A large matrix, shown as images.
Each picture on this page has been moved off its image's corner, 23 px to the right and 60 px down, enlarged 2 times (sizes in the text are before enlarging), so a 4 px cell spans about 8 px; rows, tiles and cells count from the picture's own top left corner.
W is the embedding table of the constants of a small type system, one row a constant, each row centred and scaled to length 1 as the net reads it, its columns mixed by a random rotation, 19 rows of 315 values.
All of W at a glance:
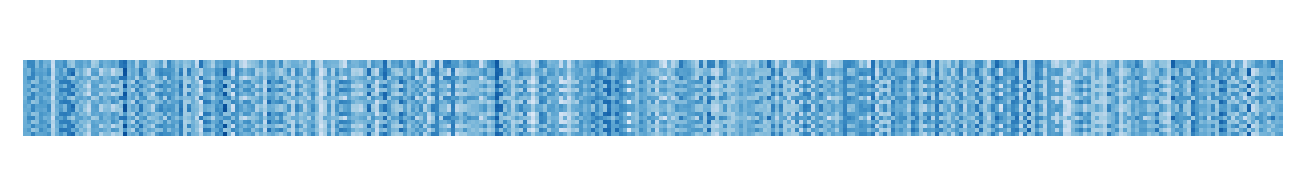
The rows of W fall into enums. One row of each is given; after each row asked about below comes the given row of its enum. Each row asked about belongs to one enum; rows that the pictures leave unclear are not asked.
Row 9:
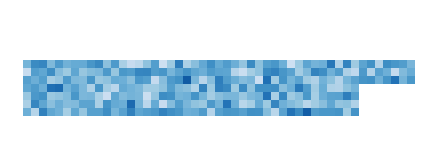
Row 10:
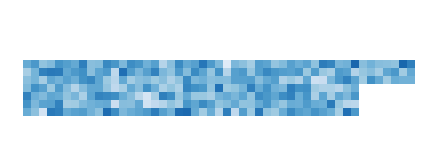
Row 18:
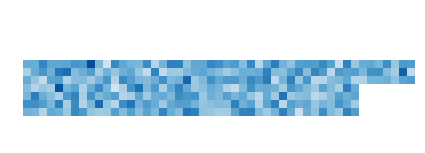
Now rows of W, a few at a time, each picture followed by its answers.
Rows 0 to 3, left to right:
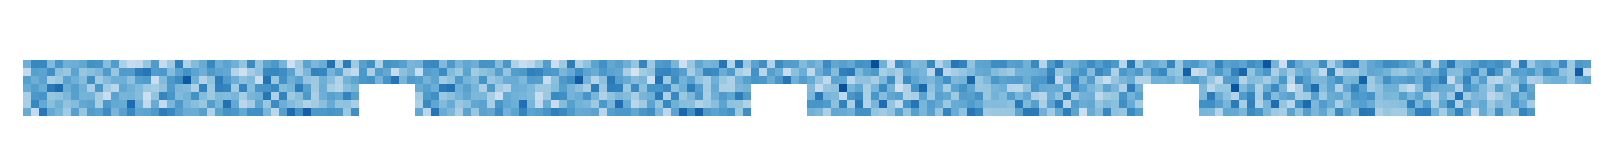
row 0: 9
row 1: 9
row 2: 18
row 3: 18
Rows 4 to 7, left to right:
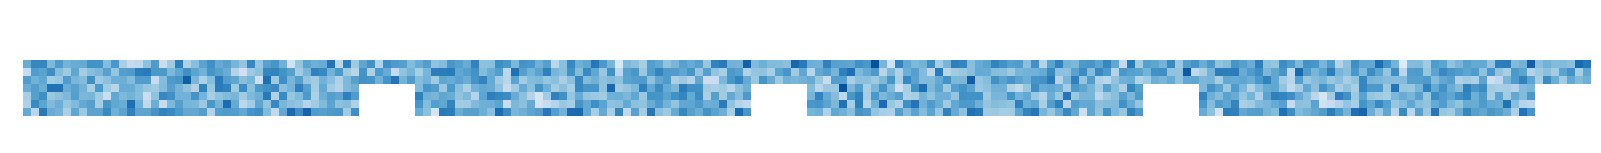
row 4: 9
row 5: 10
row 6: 18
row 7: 10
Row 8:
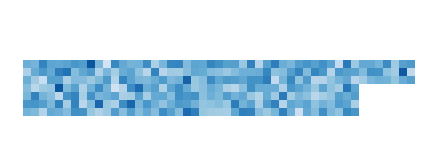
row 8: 18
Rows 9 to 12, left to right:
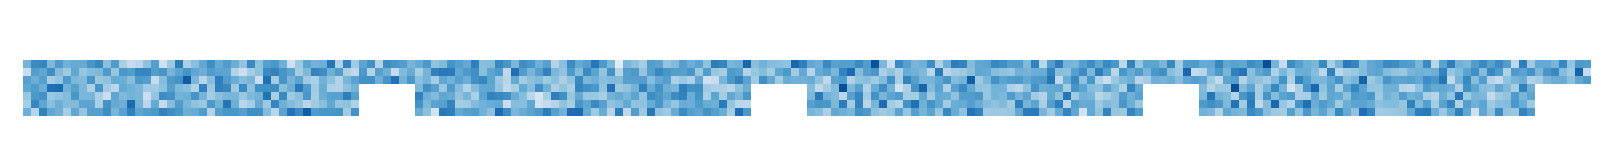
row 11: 18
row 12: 18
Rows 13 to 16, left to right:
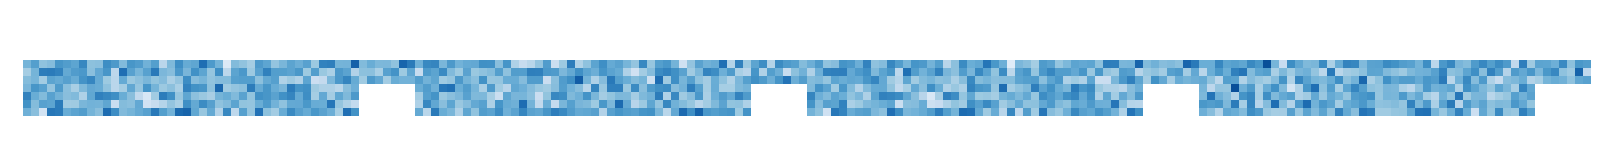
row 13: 10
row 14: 9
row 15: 10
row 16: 18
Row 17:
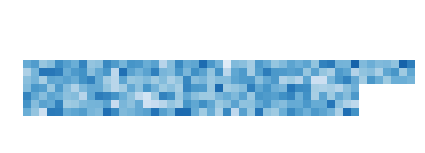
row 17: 10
